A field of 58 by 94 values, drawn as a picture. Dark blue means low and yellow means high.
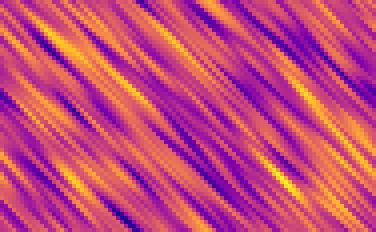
The grain runs diagonally down to the right. The values follow a bell shape. No single row or column stands out from its neighbours. Overall the values sit about 50% of the way up the scale. Neither half mirrors the other. There is no seam.
